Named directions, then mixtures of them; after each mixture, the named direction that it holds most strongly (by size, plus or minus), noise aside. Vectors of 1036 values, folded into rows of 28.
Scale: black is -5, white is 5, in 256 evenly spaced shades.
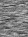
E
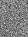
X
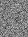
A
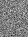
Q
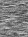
E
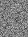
A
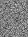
A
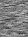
E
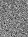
X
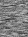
E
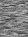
E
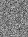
Q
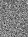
X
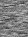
E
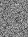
A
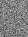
Q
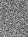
X
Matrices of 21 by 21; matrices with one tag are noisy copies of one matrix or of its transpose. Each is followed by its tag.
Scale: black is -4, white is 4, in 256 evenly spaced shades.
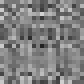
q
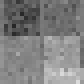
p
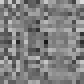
q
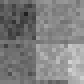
p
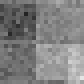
p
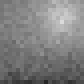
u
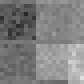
p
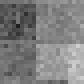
p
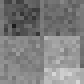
p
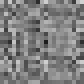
q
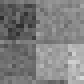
p
